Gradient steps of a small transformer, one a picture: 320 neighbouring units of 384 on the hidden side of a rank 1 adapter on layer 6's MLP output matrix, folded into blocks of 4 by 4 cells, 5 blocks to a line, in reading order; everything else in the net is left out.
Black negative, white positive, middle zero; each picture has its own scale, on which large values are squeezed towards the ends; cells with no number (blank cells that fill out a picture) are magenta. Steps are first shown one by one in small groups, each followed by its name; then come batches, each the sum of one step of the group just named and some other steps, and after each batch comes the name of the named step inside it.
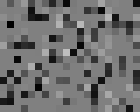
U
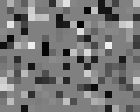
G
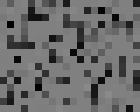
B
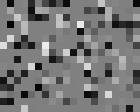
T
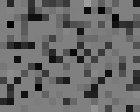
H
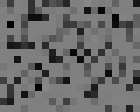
H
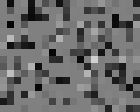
G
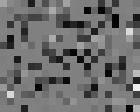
G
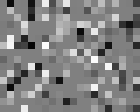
H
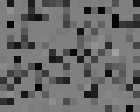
T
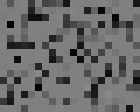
B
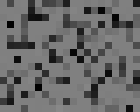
B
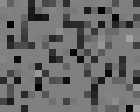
B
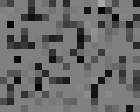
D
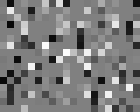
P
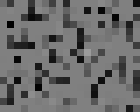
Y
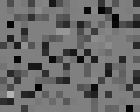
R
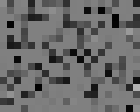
R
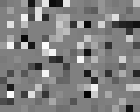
R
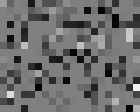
R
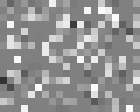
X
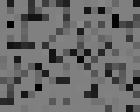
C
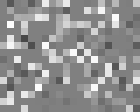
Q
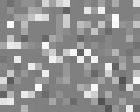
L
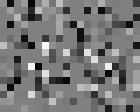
L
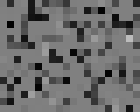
X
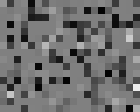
L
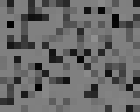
C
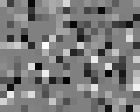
L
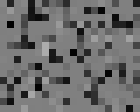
X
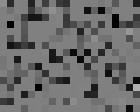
C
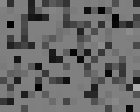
C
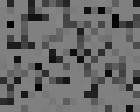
C
